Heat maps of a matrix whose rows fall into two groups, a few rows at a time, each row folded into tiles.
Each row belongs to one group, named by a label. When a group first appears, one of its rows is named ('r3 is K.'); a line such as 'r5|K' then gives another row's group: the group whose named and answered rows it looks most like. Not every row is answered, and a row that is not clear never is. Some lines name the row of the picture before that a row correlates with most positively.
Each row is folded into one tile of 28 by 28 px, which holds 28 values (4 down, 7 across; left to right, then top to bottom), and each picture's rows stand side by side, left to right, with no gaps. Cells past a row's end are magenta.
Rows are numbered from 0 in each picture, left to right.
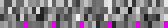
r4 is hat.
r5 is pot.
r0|pot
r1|pot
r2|pot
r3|pot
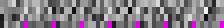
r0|pot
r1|hat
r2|hat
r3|pot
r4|hat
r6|pot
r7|pot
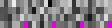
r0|pot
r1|hat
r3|pot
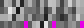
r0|hat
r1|pot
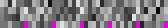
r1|hat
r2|pot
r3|pot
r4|pot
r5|hat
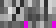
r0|hat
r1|pot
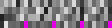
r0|pot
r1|hat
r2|hat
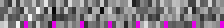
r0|pot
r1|hat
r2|pot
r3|hat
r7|pot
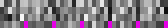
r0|pot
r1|hat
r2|pot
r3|hat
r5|hat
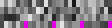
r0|pot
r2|pot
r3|hat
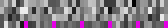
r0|pot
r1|hat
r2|hat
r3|hat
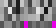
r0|pot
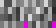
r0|pot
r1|hat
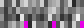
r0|pot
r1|pot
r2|pot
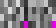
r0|hat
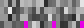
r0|pot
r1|pot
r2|pot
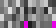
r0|hat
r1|hat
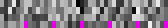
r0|pot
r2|hat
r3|hat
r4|pot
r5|hat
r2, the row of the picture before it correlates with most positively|0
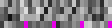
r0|pot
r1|hat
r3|pot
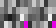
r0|pot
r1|pot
